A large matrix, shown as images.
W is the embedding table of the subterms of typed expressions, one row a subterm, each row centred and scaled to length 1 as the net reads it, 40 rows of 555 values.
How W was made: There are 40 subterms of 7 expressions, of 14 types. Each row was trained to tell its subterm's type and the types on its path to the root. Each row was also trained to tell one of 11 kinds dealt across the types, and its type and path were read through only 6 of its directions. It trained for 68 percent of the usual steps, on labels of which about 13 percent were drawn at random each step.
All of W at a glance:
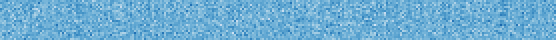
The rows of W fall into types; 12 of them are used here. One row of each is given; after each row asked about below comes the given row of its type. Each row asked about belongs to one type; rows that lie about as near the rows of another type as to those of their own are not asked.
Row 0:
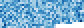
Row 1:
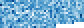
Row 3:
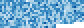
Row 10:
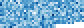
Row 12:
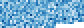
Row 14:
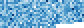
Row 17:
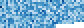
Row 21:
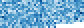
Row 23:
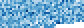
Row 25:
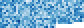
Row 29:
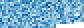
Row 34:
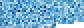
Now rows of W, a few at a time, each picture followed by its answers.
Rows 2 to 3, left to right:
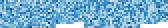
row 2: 14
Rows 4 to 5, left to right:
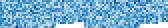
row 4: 34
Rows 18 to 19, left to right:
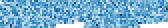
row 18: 1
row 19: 21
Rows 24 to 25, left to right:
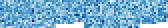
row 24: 0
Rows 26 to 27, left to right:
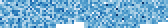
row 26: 1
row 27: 14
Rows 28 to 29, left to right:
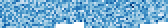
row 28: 0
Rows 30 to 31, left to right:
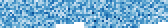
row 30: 0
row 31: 17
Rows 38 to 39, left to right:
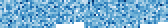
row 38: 17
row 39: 3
